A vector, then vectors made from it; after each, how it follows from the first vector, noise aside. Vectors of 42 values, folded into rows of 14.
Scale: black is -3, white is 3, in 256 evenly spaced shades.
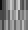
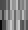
wrapped around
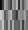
sign-scrambled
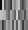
sign-scrambled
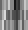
wrapped around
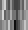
wrapped around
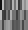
sign-scrambled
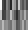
sign-scrambled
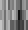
wrapped around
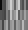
copied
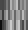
wrapped around
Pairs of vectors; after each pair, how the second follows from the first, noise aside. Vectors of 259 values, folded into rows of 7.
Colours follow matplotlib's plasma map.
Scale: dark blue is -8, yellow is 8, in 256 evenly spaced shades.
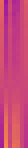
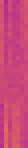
shrunk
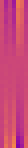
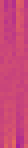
shrunk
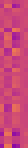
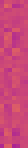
shrunk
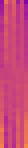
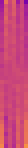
copied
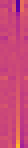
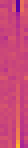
copied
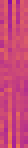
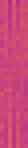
shrunk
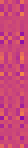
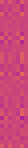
shrunk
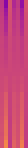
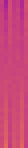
shrunk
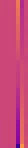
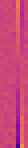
copied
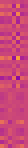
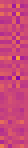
copied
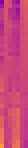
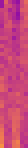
copied
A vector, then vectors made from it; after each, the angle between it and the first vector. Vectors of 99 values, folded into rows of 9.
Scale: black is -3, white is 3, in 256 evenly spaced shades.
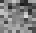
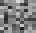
orthogonal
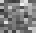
nearly opposite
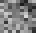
nearly parallel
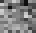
nearly parallel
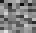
partly aligned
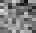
nearly parallel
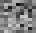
partly aligned
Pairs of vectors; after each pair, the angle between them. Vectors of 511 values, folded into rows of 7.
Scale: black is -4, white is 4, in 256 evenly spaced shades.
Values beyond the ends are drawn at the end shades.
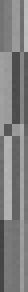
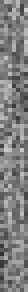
partly aligned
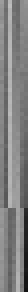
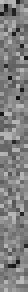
orthogonal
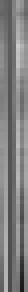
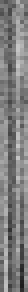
nearly parallel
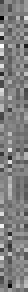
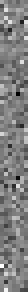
orthogonal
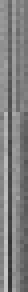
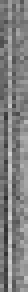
nearly opposite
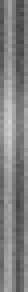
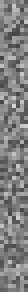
orthogonal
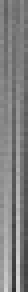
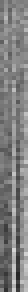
nearly opposite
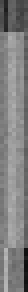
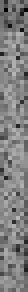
partly aligned
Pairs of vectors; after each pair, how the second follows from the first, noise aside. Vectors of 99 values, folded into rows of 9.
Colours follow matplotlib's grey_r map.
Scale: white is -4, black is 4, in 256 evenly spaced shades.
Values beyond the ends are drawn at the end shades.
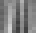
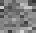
shuffled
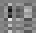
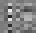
sign-scrambled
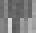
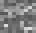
shuffled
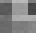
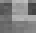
copied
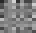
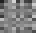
copied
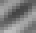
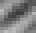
copied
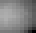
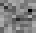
shuffled
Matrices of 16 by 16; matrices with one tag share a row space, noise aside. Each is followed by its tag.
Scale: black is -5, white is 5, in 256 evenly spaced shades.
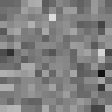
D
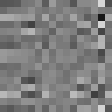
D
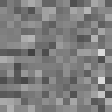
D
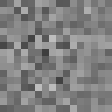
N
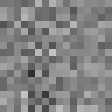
N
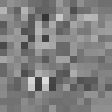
N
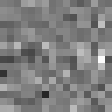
D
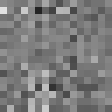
N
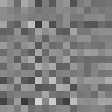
N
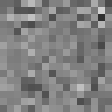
D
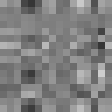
D
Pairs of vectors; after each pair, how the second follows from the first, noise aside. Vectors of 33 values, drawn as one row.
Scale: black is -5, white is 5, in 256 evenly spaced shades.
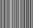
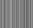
shrunk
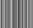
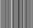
partly zeroed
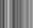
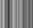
negated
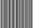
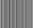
shrunk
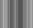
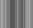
reversed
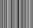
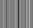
partly zeroed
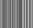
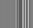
partly zeroed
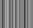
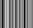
scaled up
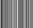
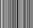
negated
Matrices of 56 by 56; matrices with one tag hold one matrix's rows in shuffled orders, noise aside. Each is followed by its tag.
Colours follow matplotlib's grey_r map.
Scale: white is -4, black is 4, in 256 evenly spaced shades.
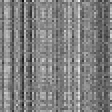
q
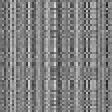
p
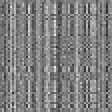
p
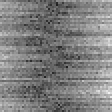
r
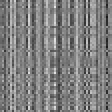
p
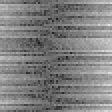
r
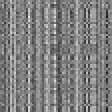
p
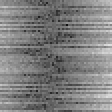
r
